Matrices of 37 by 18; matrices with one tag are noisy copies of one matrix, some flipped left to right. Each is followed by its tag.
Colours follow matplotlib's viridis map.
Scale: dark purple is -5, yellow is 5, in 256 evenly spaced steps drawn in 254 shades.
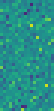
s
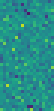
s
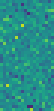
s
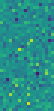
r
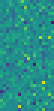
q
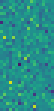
q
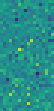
r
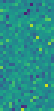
s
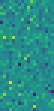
q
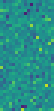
s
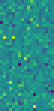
q
